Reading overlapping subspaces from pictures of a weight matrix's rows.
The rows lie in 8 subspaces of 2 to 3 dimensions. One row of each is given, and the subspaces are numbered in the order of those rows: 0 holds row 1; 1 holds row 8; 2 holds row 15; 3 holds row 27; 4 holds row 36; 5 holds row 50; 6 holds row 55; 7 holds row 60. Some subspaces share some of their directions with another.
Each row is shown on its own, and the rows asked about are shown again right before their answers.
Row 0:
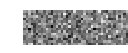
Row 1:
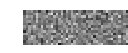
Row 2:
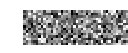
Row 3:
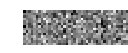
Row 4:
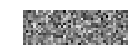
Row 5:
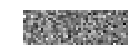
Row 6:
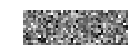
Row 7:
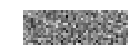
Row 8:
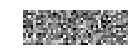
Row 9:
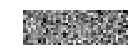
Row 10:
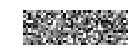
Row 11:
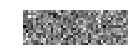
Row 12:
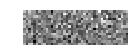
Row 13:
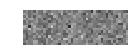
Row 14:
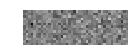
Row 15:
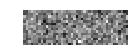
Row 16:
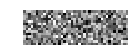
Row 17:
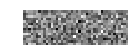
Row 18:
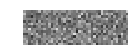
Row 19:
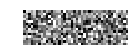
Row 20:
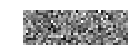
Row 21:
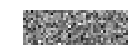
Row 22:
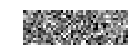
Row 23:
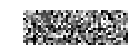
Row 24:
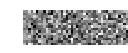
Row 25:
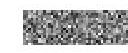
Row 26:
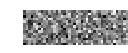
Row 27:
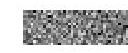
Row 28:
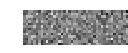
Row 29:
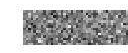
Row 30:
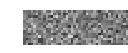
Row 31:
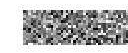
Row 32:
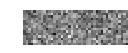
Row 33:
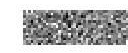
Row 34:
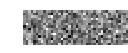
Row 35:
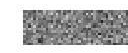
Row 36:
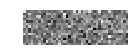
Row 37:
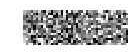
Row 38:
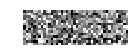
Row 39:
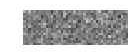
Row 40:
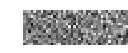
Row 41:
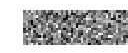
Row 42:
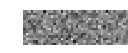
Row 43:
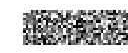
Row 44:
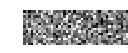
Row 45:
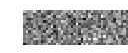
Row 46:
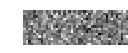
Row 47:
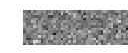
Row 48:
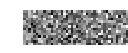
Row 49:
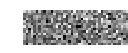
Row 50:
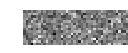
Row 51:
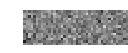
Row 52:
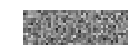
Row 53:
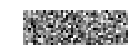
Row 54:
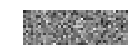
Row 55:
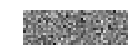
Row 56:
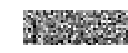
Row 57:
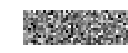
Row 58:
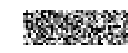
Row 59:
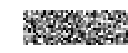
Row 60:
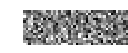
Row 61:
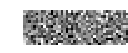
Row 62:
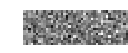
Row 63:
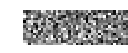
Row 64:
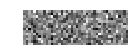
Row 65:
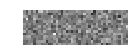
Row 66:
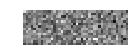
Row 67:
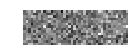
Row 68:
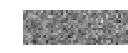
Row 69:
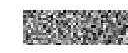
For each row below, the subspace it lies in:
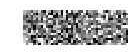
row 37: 0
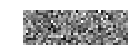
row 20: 6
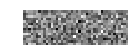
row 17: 0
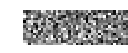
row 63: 7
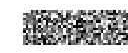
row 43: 6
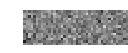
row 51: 1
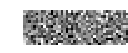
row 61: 0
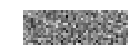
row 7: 2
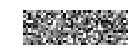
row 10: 4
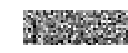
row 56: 1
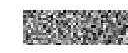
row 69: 3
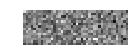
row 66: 3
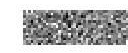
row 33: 2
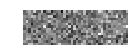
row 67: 3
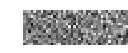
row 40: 3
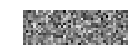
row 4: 4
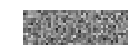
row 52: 0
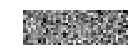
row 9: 2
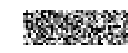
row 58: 1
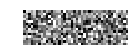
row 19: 4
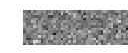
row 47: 5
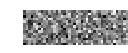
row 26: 7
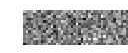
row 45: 3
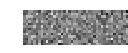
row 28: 0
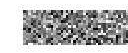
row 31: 3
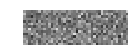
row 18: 0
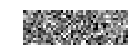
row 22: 3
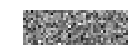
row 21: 2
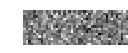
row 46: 2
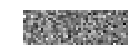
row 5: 7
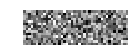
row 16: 4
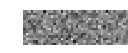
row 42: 6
